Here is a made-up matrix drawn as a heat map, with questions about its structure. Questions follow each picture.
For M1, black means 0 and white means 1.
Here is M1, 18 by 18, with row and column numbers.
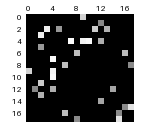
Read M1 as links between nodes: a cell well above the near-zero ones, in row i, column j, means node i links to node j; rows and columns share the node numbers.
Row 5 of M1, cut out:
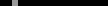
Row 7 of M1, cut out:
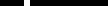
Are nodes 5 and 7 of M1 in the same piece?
no
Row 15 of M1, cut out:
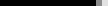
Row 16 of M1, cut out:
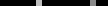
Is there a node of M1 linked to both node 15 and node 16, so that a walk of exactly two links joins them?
no
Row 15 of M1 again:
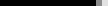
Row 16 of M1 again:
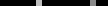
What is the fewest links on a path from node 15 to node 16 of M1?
1
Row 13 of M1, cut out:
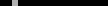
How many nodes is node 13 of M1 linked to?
1
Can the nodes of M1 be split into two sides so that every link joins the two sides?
no
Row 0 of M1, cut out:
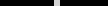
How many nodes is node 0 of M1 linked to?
1
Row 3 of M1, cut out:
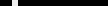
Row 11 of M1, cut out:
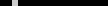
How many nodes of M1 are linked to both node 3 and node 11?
1
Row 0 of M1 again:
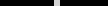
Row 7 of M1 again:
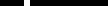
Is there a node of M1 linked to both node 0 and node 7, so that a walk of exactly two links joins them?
no
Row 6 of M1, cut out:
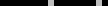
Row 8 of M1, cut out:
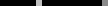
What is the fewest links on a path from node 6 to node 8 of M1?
1
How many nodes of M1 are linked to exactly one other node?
9
